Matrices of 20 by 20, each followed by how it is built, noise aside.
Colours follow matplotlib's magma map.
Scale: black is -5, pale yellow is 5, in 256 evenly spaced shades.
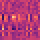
low rank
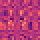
low rank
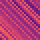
Toeplitz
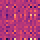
low rank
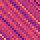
Toeplitz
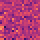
low rank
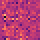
low rank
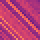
Toeplitz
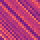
Toeplitz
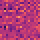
low rank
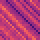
Toeplitz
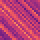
Toeplitz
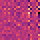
low rank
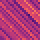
Toeplitz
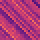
Toeplitz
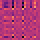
low rank
